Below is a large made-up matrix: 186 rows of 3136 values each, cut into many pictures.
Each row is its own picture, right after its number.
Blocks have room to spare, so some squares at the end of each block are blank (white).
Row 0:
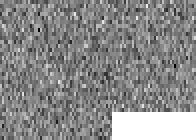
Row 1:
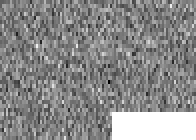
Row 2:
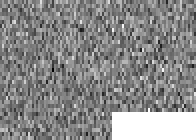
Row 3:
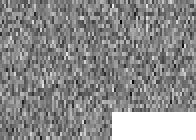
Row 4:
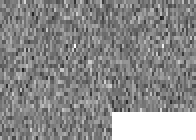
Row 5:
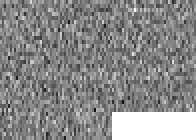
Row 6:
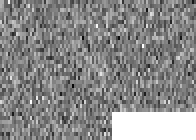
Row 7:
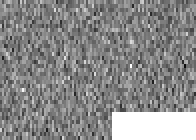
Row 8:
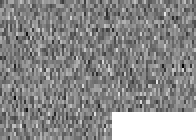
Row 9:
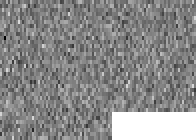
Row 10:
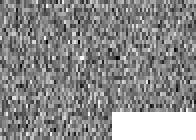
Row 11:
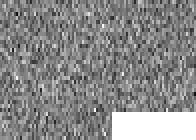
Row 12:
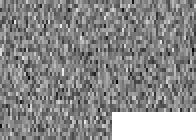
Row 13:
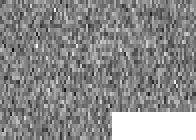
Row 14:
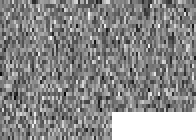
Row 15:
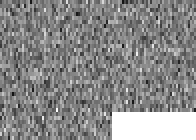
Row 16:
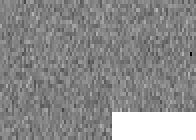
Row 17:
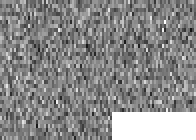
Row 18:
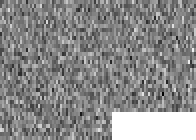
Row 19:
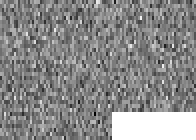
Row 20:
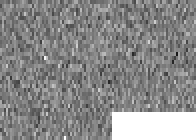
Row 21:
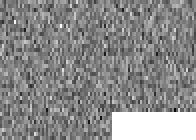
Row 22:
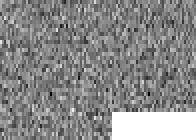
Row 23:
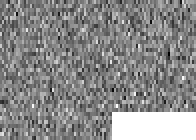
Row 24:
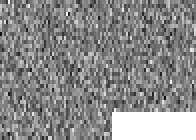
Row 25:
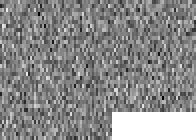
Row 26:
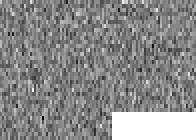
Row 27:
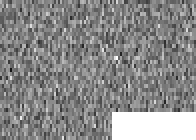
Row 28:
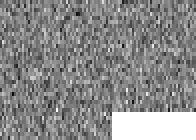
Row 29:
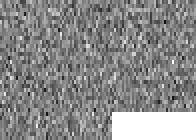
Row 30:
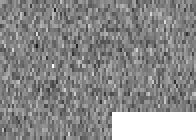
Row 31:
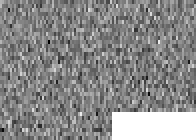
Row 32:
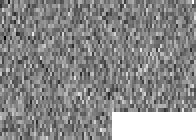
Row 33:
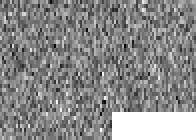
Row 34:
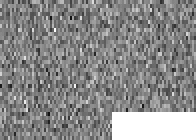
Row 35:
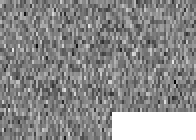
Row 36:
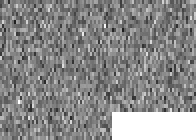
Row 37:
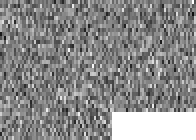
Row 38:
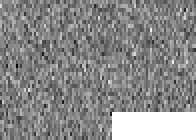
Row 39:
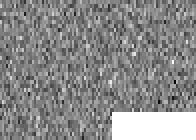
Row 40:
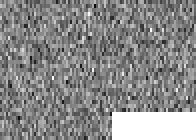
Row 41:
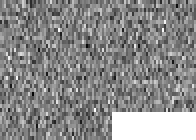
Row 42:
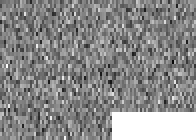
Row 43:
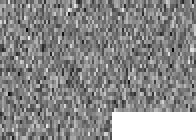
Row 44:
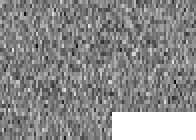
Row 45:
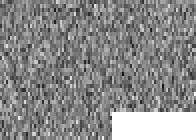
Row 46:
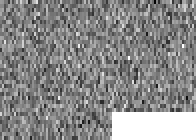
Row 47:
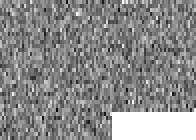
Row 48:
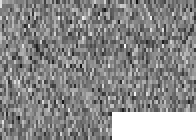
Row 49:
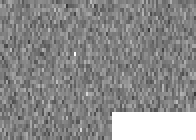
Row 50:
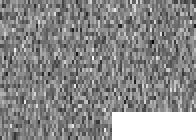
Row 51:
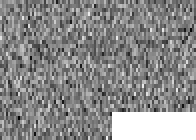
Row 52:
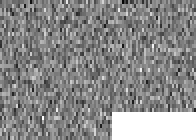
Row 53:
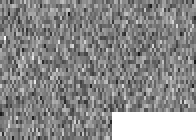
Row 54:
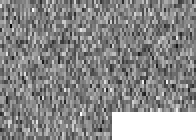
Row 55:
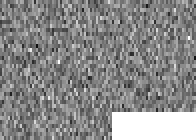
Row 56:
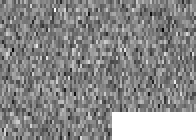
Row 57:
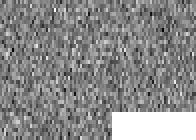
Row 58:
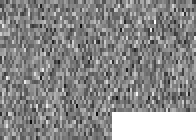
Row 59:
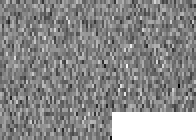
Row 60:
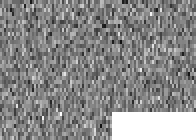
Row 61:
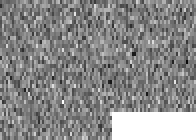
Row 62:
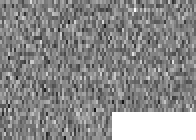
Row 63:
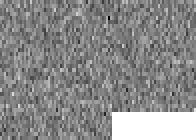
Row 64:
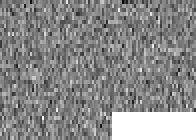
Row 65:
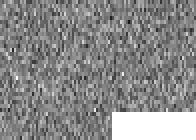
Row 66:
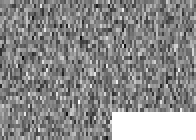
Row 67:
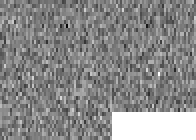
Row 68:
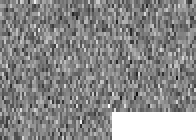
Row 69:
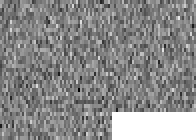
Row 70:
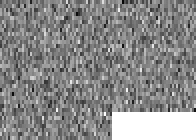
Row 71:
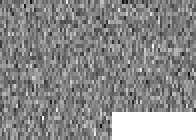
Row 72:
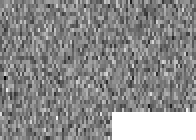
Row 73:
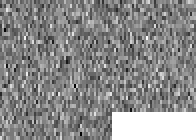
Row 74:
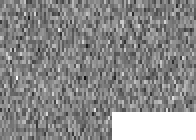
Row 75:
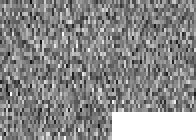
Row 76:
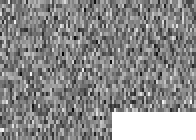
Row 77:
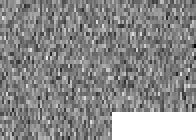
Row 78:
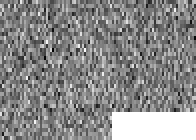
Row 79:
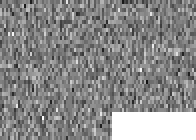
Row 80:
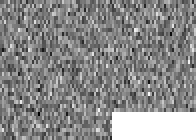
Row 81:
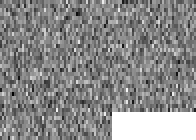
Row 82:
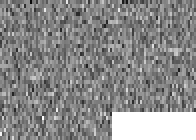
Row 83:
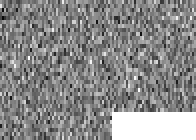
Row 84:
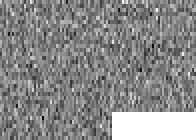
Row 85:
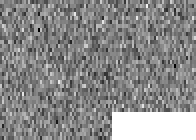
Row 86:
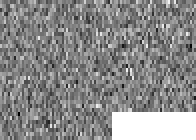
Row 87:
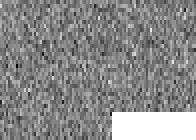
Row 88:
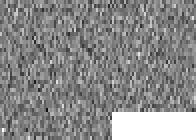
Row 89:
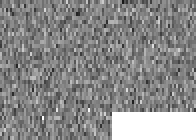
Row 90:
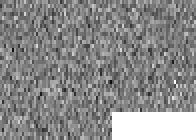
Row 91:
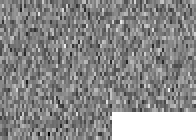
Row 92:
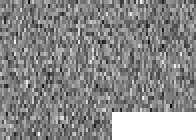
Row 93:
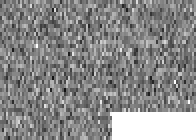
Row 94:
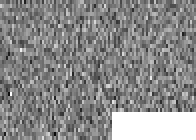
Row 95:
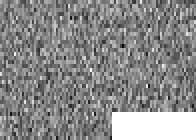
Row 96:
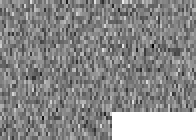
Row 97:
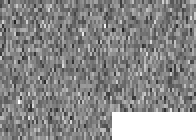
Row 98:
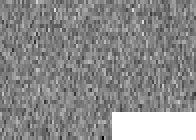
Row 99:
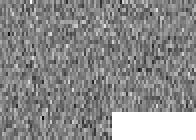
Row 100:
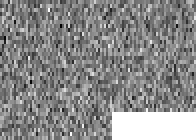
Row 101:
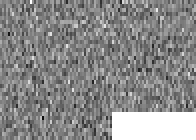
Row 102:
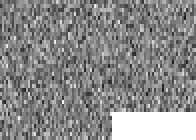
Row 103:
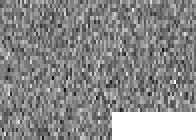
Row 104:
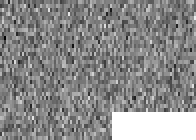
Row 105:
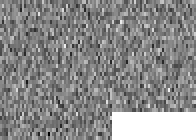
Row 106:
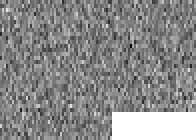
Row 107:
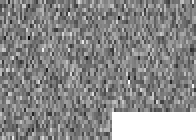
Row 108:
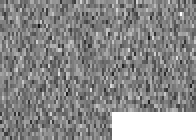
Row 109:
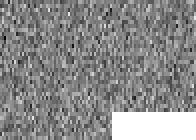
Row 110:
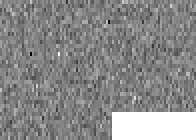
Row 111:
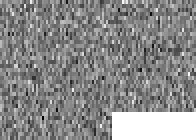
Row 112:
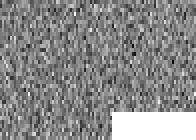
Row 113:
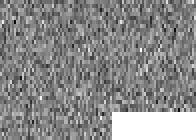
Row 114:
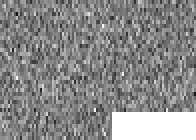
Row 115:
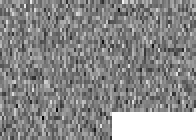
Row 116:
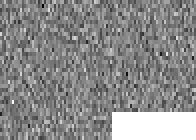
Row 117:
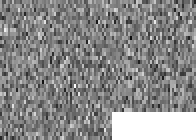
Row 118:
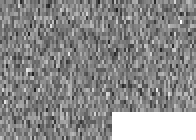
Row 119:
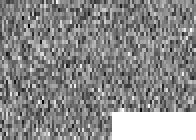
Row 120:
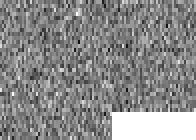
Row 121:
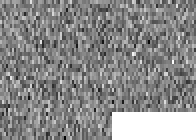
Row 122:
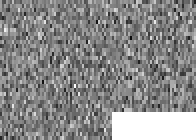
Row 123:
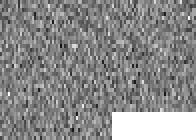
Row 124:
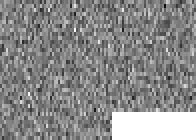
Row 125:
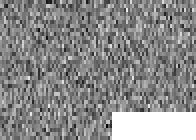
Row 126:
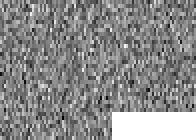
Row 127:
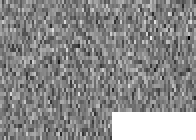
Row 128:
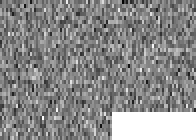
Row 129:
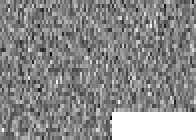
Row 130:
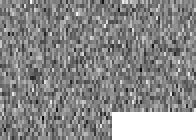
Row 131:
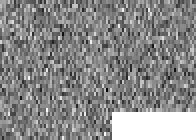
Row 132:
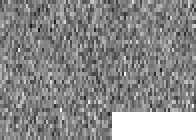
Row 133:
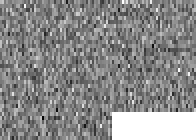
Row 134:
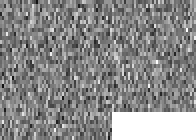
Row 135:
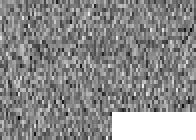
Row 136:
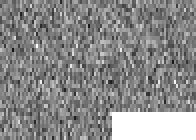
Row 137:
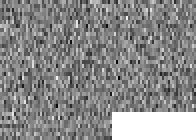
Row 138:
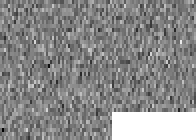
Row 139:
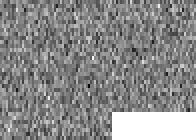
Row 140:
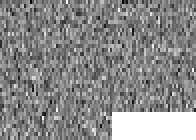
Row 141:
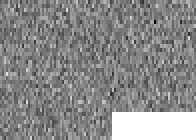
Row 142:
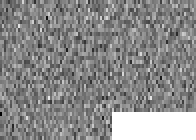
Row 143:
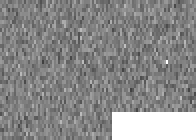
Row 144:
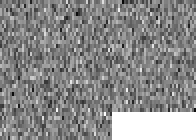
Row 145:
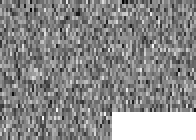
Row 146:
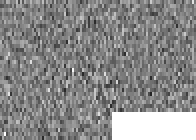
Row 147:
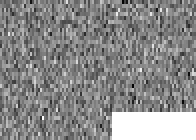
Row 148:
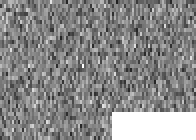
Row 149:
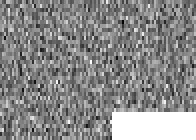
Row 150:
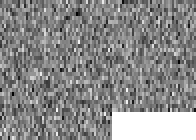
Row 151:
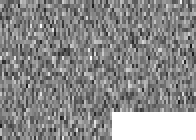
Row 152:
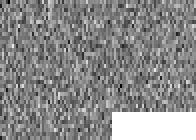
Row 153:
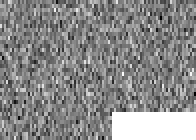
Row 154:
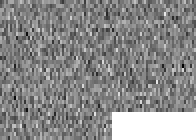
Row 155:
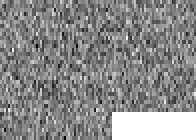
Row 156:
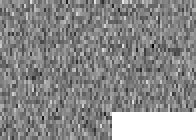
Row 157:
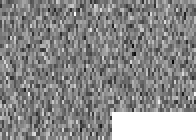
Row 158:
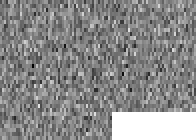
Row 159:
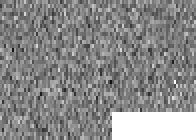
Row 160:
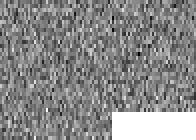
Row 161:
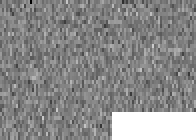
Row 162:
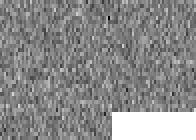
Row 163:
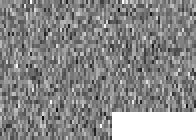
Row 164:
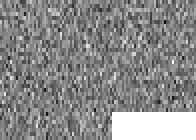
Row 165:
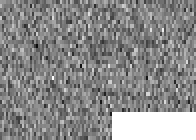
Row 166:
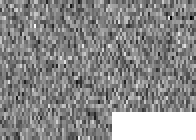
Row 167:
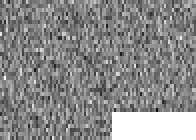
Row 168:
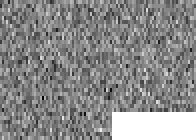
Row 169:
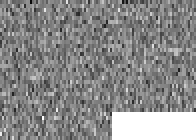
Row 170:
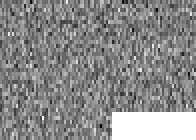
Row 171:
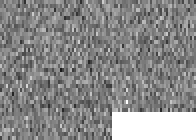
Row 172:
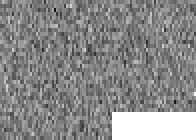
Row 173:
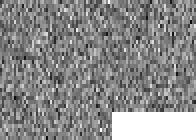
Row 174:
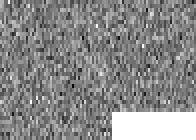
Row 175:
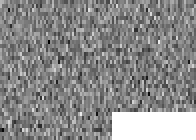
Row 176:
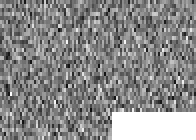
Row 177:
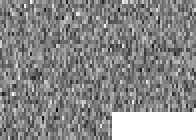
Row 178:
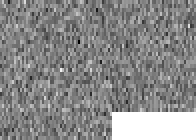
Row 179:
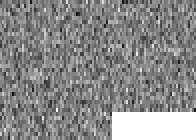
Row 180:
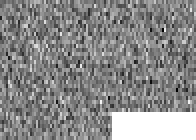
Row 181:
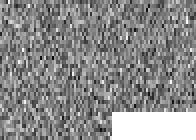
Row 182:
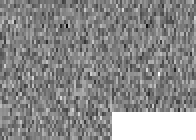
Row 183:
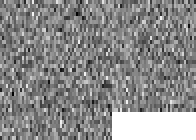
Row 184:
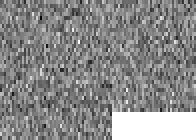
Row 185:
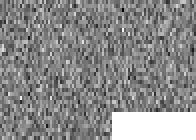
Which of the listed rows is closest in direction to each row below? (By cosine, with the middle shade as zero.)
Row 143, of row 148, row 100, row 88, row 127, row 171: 100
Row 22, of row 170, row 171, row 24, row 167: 167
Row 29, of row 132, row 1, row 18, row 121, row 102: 121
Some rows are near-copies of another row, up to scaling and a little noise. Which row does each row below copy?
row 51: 135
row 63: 162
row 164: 29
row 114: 11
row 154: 8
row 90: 159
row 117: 122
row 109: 104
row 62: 5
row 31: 175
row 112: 157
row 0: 85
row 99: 101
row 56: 57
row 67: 182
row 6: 174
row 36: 97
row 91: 105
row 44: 35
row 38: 87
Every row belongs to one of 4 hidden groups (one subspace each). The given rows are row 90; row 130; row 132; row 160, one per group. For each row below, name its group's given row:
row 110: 130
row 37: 160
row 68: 132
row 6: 160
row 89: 130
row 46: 132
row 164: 90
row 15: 130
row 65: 90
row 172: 90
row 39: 90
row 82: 130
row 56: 90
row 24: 160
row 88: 160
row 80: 160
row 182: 160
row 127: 132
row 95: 132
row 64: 130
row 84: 130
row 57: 90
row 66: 160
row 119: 90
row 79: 130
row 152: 132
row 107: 160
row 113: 160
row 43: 160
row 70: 130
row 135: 90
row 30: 90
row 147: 130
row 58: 132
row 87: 90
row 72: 132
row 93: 90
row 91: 132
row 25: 132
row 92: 132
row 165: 90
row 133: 130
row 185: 160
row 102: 90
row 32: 160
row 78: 132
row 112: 90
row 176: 90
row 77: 132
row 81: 130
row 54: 160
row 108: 132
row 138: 160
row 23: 160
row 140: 130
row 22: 160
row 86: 132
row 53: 160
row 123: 132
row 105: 132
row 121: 90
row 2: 160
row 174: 160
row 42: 90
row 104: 160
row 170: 130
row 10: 132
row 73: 132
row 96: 130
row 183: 130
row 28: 130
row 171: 130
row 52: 130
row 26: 130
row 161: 130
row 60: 130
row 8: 132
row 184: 130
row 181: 160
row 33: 132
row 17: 90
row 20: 90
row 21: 160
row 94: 90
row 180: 90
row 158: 132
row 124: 160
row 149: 160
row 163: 130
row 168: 160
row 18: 160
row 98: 90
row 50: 132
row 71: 130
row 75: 90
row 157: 90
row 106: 132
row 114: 90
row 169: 130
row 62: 90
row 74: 90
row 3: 132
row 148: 132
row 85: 132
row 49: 90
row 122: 132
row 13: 90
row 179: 130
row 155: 90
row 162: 130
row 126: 132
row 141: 132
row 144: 130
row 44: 90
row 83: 132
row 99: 130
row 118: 132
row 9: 160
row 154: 132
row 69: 132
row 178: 130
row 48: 90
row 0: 132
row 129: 160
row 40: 90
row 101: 130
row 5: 90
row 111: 130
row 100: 160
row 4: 130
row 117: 132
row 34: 132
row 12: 160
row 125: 132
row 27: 132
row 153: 90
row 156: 130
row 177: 130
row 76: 160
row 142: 132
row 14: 132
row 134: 132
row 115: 130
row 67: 160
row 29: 90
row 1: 90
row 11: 90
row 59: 132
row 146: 90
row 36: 160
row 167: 160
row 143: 160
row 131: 160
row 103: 90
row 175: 160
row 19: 132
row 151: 132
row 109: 160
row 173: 132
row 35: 90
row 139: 132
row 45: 90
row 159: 90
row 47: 130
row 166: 132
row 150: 130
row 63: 130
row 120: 130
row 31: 160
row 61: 90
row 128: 130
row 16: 130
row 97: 160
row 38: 90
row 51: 90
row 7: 90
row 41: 90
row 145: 130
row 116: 160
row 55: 132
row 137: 132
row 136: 90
